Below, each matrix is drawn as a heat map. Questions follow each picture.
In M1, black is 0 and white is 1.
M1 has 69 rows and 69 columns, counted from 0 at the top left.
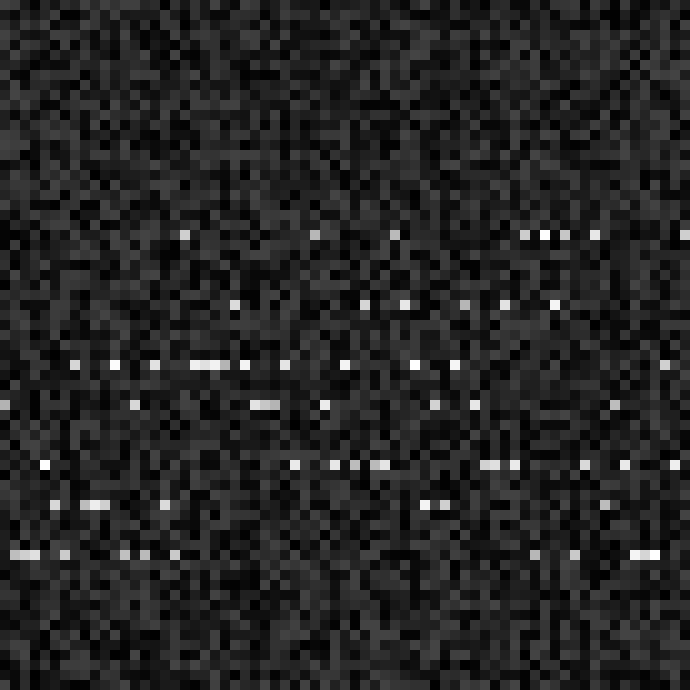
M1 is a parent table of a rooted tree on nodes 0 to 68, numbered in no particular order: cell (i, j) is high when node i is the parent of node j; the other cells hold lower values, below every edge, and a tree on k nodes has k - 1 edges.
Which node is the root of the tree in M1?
30
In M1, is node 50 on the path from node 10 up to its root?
yes
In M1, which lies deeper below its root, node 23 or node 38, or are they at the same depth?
node 38
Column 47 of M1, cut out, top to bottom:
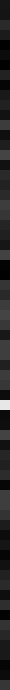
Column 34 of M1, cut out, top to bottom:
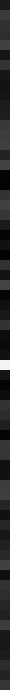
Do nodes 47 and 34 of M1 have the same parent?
no
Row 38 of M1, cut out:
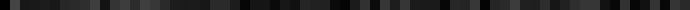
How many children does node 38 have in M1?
0
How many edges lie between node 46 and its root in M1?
1
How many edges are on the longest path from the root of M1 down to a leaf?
2
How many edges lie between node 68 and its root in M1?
2
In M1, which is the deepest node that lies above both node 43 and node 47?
40
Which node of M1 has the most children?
36
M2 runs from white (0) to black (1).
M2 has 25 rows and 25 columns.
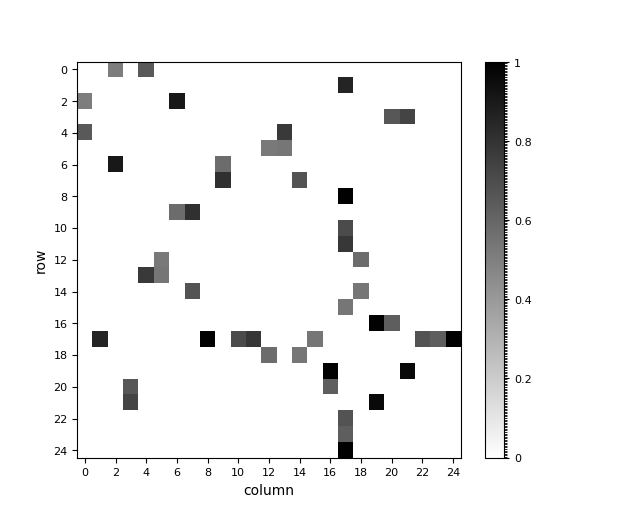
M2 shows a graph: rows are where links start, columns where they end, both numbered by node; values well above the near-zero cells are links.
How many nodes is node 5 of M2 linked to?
2
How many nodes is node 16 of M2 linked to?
2
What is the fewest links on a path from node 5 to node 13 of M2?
1
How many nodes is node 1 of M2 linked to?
1
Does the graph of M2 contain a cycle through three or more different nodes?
yes
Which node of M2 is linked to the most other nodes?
node 17
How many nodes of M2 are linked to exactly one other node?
8
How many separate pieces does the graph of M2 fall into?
3
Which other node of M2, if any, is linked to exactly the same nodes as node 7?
none
